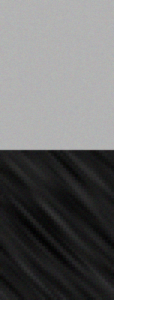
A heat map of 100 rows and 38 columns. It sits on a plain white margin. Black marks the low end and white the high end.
It is made of 2 by 1 panels. Panel 1,1: high, flat. Panel 2,1: very low, slanting down to the right, faint in contrast.
